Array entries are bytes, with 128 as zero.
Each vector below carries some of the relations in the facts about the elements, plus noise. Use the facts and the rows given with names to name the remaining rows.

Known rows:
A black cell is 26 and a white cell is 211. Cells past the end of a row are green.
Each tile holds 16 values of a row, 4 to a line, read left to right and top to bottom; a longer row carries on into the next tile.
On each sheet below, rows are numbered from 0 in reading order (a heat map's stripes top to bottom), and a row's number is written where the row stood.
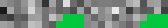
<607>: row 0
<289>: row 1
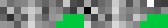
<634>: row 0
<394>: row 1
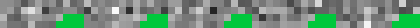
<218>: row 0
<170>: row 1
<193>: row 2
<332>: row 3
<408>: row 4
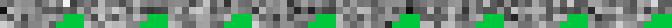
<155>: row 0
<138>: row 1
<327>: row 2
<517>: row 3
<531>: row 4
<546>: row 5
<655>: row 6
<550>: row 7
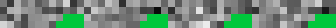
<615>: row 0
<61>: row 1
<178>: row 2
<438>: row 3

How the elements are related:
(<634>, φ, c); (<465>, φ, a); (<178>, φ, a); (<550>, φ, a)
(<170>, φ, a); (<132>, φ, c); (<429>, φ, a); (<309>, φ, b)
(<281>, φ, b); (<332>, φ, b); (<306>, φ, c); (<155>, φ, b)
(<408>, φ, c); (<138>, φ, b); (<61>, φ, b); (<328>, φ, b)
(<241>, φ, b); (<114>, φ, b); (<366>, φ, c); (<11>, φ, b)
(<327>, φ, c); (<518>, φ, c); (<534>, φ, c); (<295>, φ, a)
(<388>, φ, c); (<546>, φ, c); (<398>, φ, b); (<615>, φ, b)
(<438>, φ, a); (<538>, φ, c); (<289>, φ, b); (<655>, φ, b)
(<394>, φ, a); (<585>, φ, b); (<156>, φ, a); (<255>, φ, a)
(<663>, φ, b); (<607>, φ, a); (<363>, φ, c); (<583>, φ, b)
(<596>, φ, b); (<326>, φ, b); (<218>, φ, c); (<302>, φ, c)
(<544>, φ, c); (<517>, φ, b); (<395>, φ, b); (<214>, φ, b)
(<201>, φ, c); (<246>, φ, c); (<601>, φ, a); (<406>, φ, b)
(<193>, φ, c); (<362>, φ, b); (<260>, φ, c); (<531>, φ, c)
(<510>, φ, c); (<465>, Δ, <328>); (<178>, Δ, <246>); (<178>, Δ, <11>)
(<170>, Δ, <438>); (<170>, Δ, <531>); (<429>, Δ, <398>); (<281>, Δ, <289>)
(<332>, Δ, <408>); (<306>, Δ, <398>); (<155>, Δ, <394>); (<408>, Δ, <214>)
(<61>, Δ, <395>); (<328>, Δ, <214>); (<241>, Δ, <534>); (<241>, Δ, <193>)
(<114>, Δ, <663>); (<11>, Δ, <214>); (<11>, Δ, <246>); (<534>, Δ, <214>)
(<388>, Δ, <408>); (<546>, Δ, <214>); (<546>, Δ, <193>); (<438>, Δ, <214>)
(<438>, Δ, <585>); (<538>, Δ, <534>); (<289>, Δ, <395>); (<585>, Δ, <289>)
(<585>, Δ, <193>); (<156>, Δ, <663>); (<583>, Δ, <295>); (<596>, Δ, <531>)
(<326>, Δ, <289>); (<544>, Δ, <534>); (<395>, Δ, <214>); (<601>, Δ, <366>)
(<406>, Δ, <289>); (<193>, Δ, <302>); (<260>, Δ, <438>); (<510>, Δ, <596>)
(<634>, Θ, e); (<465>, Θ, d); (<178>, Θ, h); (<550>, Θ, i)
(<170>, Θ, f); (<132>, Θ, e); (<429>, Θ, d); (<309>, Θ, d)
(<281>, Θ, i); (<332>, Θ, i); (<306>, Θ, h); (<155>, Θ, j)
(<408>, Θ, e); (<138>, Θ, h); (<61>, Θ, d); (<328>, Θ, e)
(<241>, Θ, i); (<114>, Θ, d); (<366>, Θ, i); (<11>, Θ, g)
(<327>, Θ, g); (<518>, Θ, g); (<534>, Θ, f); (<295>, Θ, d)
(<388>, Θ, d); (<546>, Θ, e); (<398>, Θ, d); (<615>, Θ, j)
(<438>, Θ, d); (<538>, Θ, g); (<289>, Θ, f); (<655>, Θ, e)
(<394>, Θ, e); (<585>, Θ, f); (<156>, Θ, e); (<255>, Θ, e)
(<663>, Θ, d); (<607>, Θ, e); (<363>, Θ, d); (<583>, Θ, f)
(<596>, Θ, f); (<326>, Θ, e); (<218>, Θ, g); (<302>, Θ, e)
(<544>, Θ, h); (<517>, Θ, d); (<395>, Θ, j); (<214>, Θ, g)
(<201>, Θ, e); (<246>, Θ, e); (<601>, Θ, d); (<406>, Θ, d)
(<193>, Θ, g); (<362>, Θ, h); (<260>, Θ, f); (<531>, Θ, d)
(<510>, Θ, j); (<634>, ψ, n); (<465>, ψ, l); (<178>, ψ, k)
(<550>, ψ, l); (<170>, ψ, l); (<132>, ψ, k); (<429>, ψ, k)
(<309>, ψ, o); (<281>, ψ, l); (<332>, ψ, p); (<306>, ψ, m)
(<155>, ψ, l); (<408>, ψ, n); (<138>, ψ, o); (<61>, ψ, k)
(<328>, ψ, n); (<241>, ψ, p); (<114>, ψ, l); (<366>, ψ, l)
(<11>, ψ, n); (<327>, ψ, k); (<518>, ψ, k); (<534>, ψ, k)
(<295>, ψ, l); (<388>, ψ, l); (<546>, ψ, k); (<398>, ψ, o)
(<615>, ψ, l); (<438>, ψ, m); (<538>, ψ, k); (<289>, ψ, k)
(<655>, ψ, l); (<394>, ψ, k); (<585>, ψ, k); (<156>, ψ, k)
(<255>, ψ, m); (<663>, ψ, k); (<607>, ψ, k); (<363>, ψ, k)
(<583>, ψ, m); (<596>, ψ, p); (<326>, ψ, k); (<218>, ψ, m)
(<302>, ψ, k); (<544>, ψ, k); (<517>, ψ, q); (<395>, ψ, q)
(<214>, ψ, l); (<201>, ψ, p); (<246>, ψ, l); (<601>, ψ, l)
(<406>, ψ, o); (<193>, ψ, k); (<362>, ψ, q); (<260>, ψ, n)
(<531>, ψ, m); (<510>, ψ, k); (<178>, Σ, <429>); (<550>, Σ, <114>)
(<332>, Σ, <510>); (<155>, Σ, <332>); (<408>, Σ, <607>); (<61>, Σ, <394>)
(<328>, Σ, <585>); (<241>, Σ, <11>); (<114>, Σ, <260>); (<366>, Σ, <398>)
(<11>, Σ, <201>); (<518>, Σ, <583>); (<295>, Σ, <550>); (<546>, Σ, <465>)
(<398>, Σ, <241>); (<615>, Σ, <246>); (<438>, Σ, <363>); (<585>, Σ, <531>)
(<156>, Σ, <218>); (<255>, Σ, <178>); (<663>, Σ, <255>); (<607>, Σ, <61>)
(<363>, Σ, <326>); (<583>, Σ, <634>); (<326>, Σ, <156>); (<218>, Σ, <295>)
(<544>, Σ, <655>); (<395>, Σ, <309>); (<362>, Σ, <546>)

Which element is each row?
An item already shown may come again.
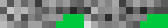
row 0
<309>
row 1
<517>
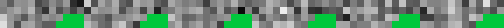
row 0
<363>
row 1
<429>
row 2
<388>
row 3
<362>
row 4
<655>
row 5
<607>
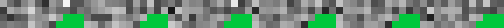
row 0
<255>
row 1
<366>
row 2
<155>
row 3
<295>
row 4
<295>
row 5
<655>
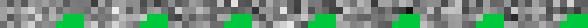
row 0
<260>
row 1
<534>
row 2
<326>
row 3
<178>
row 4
<61>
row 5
<327>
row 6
<655>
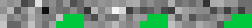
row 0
<538>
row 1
<583>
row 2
<114>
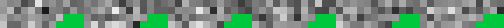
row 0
<538>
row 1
<544>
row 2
<306>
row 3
<201>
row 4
<663>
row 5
<585>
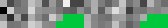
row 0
<394>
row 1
<518>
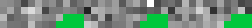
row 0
<218>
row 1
<155>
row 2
<596>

